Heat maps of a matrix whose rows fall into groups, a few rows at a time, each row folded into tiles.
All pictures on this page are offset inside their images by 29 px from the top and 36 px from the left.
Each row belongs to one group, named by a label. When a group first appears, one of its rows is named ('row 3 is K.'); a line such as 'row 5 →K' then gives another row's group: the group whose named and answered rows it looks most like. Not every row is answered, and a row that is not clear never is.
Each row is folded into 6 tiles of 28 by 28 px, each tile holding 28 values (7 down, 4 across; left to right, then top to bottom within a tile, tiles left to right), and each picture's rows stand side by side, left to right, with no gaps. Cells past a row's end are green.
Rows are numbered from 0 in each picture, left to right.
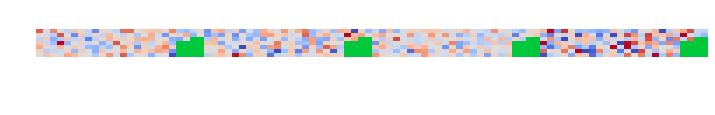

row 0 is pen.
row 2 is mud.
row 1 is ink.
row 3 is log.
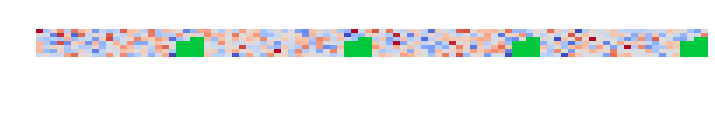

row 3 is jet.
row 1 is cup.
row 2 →pen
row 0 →pen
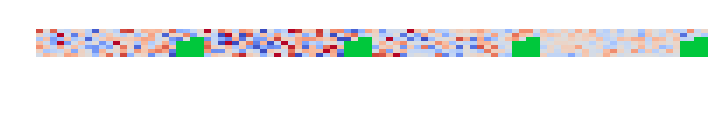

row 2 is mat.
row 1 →pen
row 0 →pen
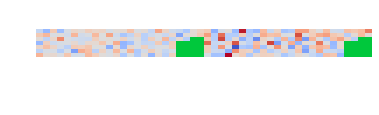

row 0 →mud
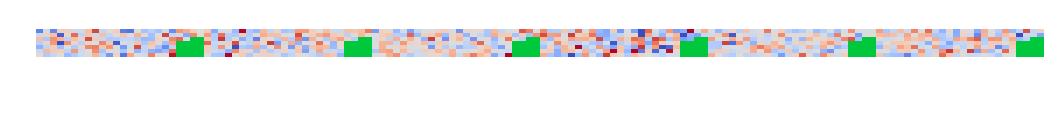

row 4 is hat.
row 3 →cup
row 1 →mat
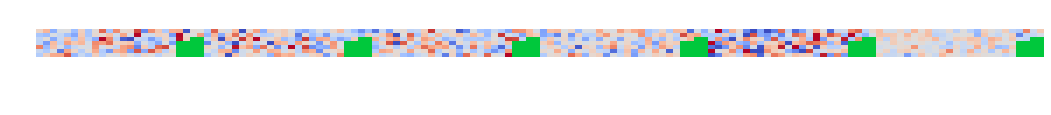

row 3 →ink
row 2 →hat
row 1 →jet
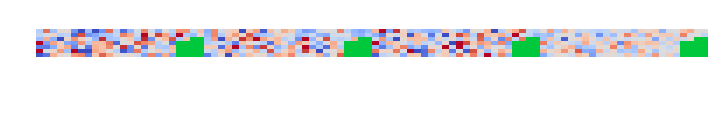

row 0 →log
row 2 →log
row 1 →jet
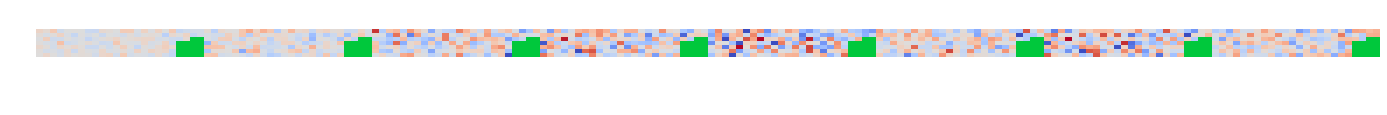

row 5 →cup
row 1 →mud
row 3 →mud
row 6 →mud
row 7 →hat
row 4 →jet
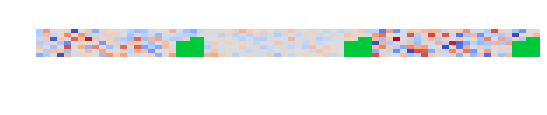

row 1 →mat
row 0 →jet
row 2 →mud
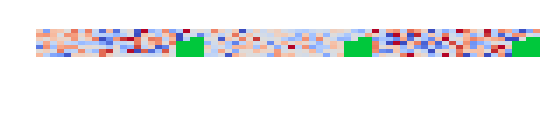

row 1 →jet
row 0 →cup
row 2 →pen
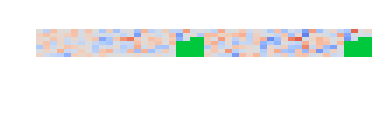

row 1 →cup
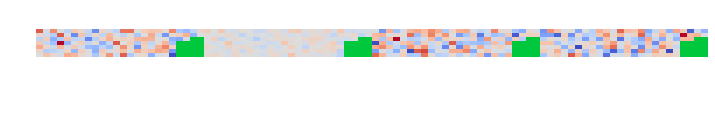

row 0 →pen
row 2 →mud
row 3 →ink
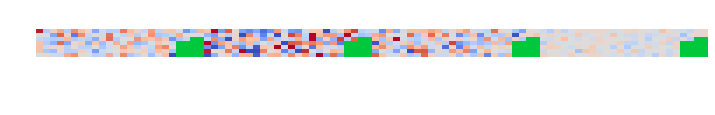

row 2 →mud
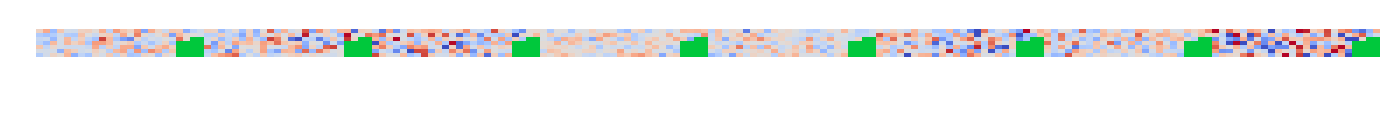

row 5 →cup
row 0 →ink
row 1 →ink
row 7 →pen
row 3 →hat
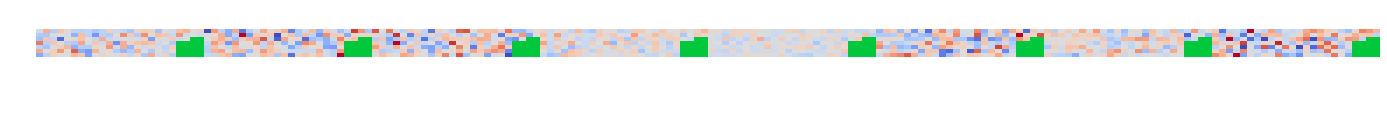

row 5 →ink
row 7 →mat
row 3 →mat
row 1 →hat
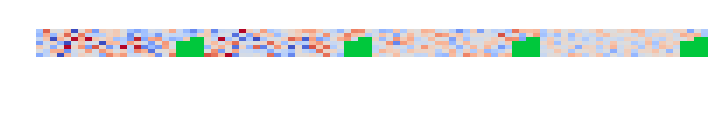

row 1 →mat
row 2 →hat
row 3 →ink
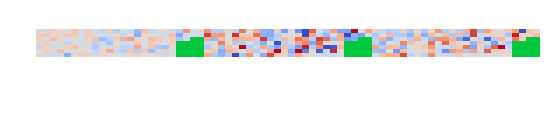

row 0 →cup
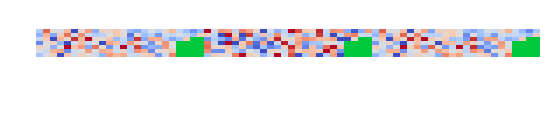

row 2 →jet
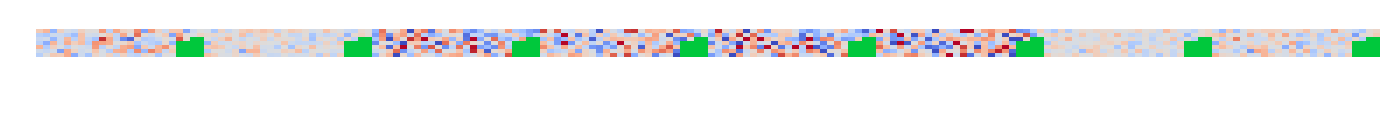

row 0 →ink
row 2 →jet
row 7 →mud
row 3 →pen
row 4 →jet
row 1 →mud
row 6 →mud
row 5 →pen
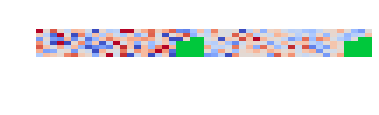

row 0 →pen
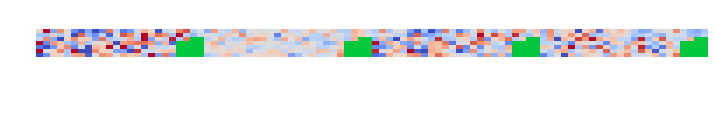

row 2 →log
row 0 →log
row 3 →jet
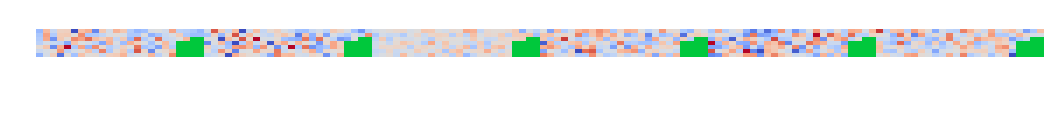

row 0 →jet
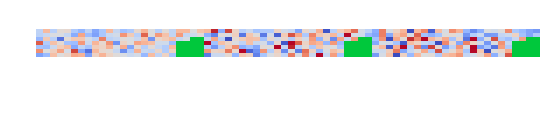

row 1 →log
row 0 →log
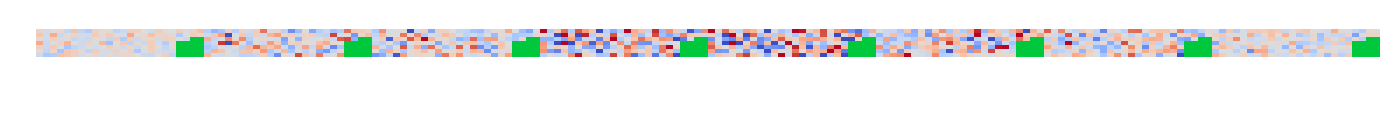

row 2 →jet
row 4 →pen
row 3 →pen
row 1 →hat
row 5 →ink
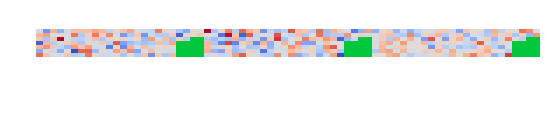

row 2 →hat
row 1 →pen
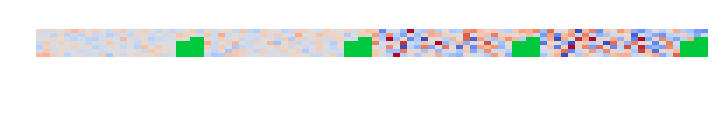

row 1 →mat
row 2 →mat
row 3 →jet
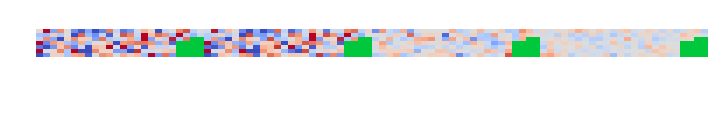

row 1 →log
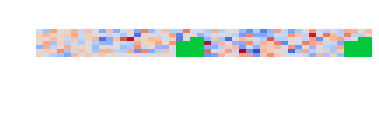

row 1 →log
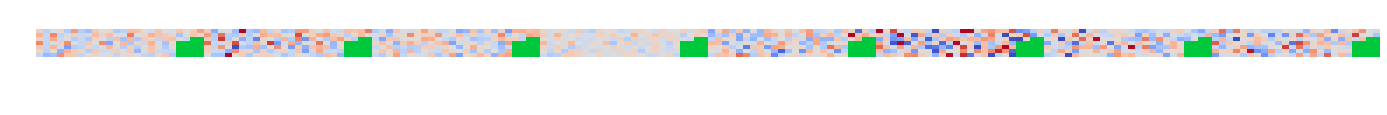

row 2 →hat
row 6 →jet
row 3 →mat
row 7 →log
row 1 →mat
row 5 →pen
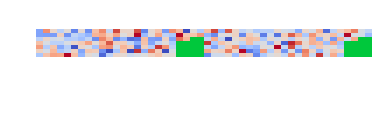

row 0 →ink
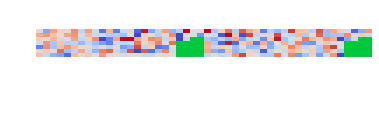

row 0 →cup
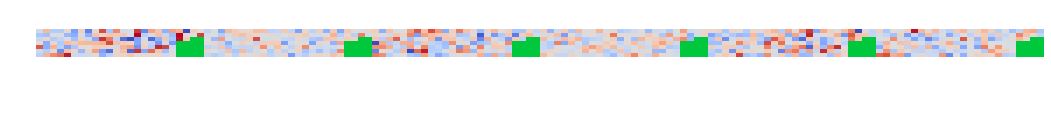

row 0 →ink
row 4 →ink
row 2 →mud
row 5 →mat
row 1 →hat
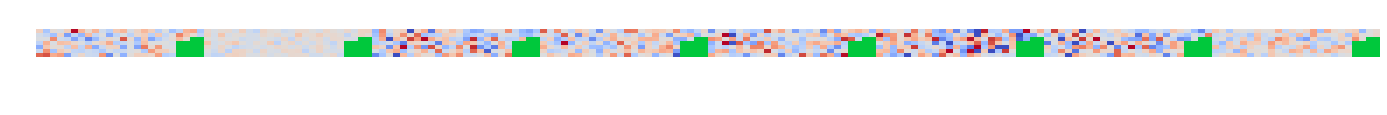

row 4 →hat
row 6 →jet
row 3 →pen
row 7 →ink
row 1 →mat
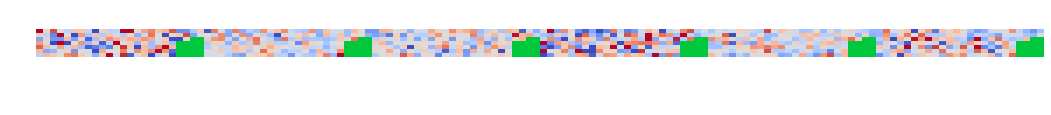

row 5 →jet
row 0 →pen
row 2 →ink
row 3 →log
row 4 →hat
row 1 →hat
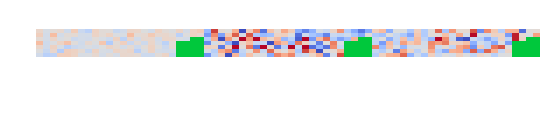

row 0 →mat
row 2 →ink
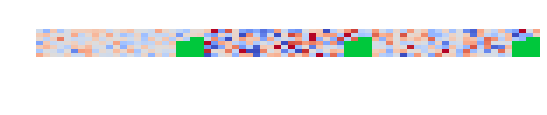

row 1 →log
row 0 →mud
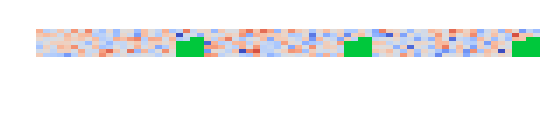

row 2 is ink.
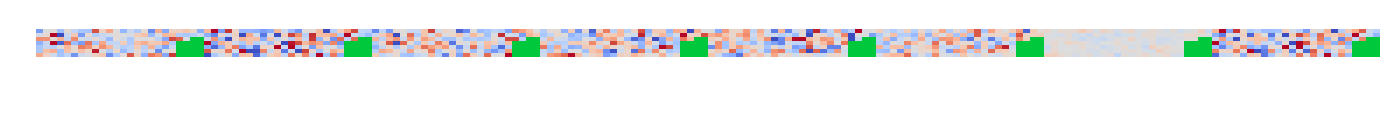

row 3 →ink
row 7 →log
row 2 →hat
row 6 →mat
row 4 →cup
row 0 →hat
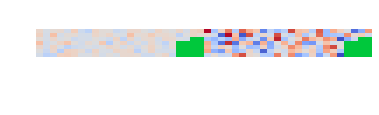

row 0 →mat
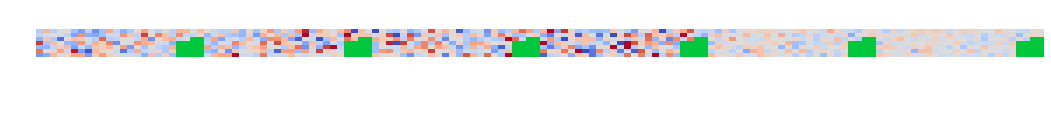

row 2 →hat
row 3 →log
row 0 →log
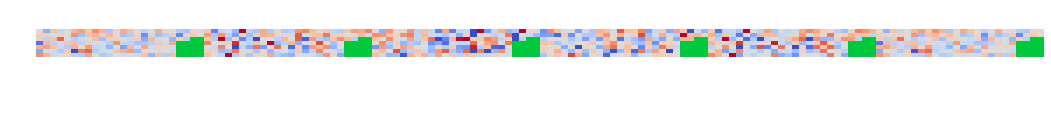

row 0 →mud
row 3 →ink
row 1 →mat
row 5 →mud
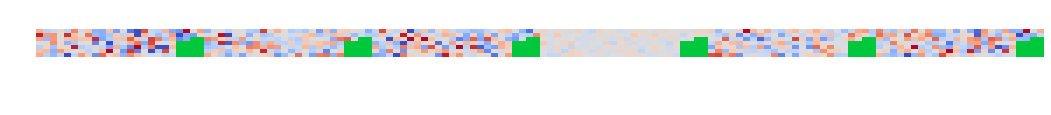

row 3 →mat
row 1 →hat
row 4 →mat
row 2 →jet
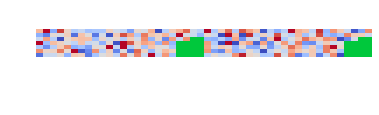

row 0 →log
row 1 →pen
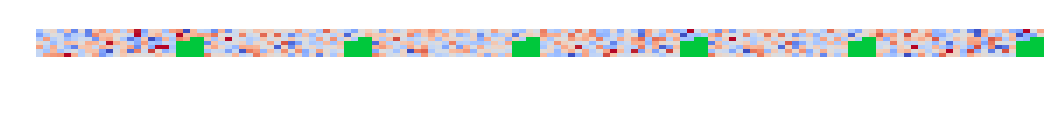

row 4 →mud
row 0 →ink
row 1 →mud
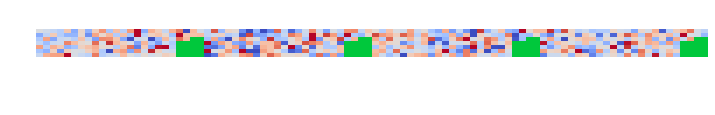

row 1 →log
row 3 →log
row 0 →ink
